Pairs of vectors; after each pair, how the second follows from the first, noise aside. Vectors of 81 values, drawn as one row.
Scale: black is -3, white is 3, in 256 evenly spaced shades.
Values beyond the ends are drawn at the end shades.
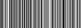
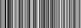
shuffled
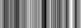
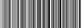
shuffled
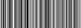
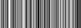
shuffled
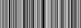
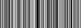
reversed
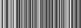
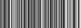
reversed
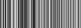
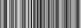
shuffled
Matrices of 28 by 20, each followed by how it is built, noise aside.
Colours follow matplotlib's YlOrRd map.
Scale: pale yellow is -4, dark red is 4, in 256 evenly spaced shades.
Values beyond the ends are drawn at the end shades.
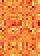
low rank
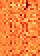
low rank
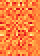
low rank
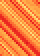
Toeplitz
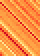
Toeplitz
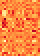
low rank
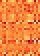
low rank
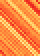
Toeplitz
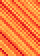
Toeplitz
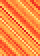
Toeplitz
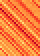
Toeplitz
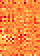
low rank
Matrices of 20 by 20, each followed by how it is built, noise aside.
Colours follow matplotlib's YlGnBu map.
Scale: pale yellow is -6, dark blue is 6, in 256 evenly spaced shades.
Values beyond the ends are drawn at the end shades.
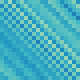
Toeplitz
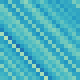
Toeplitz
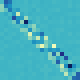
banded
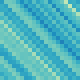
Toeplitz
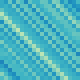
Toeplitz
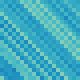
Toeplitz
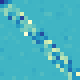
banded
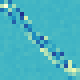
banded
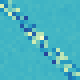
banded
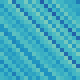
Toeplitz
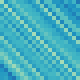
Toeplitz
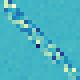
banded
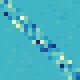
banded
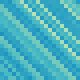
Toeplitz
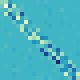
banded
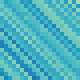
Toeplitz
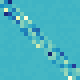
banded
